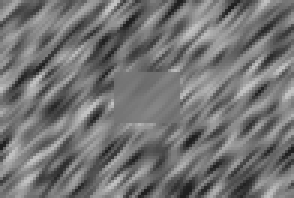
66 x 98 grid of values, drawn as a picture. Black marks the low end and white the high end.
No single row or column stands out from its neighbours. Streaks slant up to the right. An odd patch, calmer than its surroundings, sits in the centre. The centre is the smoothest part. The halves do not mirror each other. There is no overall slope.
